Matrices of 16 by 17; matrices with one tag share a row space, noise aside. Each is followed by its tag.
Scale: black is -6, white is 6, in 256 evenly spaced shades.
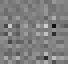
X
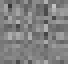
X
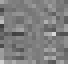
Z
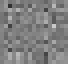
X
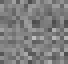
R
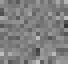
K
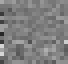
Z
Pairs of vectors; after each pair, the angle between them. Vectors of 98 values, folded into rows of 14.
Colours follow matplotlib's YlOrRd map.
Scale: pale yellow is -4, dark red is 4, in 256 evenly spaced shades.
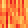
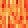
nearly opposite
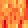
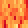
nearly parallel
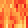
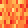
orthogonal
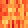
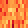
nearly parallel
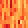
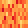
orthogonal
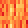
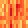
nearly opposite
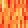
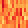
nearly opposite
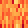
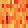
partly opposed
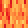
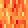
nearly opposite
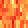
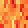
nearly opposite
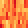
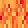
orthogonal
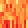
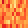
orthogonal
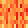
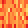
nearly opposite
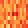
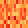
nearly opposite
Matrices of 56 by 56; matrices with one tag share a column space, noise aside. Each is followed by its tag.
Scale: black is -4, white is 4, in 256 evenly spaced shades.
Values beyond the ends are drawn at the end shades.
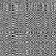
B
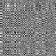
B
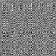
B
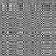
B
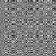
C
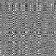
B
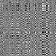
B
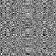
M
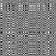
B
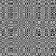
M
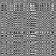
B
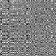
C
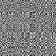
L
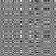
C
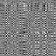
B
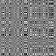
M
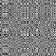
M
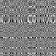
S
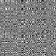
C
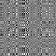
M
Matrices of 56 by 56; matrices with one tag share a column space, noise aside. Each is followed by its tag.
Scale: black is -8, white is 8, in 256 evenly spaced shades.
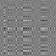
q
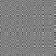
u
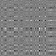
q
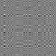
u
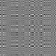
u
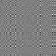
u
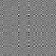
u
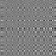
q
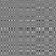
q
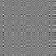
u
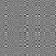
u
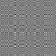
u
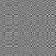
u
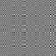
u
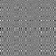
q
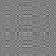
u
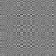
u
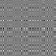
q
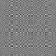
u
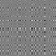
q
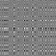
q
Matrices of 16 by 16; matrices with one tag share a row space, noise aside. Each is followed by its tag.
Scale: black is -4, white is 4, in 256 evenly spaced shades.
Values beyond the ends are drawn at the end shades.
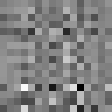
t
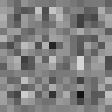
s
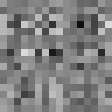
s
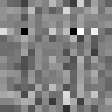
t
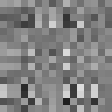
t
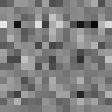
s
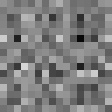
s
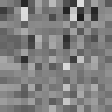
t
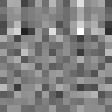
s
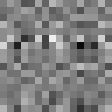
s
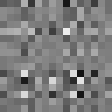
t
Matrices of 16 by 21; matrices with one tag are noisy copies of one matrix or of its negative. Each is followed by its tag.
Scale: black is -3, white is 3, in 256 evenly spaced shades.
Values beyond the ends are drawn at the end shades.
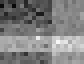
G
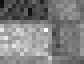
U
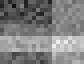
G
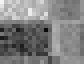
U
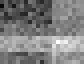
G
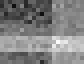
G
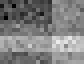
G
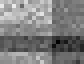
G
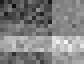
G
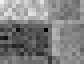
U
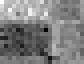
U
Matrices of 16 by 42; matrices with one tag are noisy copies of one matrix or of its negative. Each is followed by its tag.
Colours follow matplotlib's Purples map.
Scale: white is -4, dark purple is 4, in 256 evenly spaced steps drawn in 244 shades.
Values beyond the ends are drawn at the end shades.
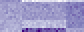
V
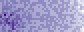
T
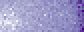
T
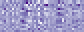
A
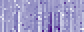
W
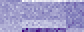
V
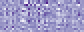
A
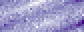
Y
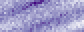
Y
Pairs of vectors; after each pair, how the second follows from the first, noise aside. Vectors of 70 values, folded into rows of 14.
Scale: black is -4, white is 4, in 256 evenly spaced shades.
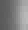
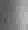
copied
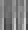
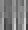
copied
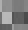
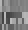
sign-scrambled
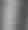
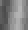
reversed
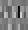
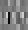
reversed
